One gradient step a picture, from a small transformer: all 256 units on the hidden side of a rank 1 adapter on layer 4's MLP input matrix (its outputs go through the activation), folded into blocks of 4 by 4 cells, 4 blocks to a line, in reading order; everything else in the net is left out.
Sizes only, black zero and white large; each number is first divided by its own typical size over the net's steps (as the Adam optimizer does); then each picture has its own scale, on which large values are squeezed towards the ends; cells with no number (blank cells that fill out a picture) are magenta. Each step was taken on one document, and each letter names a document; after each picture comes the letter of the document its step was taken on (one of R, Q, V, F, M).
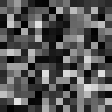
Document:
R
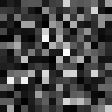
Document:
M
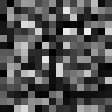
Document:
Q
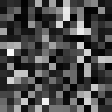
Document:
M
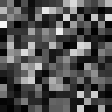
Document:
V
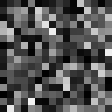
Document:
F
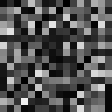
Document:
M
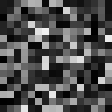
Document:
Q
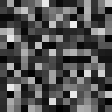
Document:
F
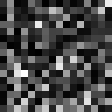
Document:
M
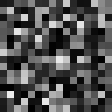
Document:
Q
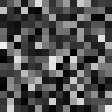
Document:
F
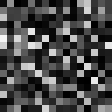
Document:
V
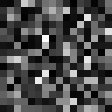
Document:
R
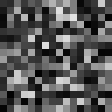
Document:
R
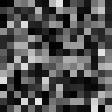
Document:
Q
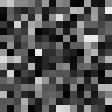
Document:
R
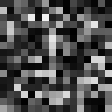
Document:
F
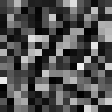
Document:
R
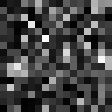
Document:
M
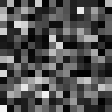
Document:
F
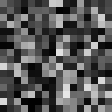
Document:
R
